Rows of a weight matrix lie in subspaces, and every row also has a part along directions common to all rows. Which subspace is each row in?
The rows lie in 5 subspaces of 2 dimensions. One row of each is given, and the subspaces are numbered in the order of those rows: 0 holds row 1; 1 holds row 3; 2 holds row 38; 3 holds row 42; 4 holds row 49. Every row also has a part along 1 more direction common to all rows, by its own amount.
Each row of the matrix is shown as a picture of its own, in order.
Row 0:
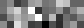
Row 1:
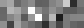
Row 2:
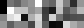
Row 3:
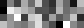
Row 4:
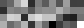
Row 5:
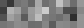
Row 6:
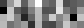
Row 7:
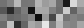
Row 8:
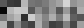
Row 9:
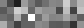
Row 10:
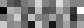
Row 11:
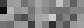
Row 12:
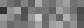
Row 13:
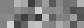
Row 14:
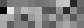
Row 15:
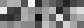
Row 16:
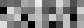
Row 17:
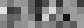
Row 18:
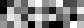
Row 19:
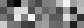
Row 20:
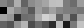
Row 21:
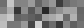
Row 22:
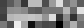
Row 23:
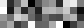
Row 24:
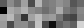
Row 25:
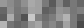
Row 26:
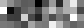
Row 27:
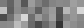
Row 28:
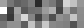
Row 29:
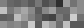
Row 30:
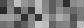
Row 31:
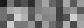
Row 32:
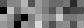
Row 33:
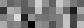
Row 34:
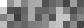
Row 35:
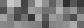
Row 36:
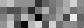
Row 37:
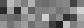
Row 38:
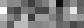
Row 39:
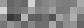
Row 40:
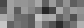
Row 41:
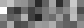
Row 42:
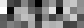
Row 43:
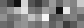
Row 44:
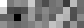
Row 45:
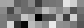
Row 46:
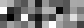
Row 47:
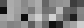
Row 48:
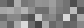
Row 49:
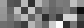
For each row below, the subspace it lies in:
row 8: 3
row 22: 0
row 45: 2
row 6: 3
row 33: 3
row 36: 2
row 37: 4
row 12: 4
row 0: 0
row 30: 0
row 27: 0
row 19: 3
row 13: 0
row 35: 3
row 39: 4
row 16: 3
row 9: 3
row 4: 4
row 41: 2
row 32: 0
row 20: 1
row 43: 3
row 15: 4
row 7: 0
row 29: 1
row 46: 4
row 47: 4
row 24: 4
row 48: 2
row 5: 2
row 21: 2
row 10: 3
